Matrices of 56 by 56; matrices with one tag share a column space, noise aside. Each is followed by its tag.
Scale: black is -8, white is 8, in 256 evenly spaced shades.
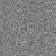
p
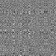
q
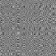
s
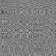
q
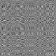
s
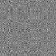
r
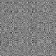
p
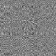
s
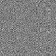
r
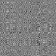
p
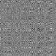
r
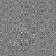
p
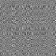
s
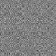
s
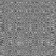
p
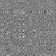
q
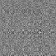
q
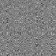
s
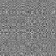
q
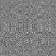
p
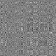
p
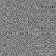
s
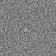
r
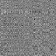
q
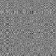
q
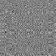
q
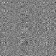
p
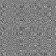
s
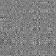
p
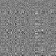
q
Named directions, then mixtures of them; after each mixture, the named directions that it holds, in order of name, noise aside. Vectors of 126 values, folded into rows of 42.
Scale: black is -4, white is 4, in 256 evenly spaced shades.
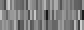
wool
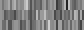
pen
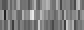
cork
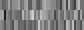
cork, pen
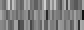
pen, wool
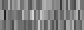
cork, pen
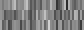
pen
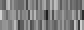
wool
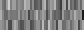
pen, wool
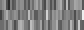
pen, wool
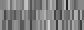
pen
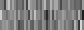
wool
